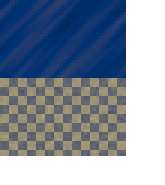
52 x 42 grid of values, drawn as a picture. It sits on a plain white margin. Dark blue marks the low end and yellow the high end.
It is made of 2 by 1 panels. Panel 1,1: very low, slanting up to the right, faint in contrast. Panel 2,1: middling, checkered, strong in contrast.
